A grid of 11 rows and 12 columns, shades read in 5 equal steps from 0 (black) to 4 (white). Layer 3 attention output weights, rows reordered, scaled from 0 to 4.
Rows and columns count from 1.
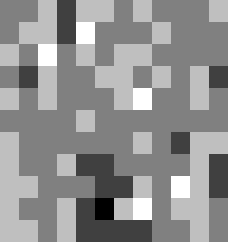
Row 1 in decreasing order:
3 3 3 3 3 2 2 2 2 2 2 1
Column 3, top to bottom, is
3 3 4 3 3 2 2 2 2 2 2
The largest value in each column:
3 3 4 3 4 3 3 4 3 4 3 3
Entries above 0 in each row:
12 12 12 12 12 12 12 12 12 11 12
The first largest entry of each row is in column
3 5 3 3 8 5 1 1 10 8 1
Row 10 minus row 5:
0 0 -1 1 -1 -2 0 0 0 1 0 0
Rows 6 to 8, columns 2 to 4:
2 2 2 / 2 2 2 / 2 2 3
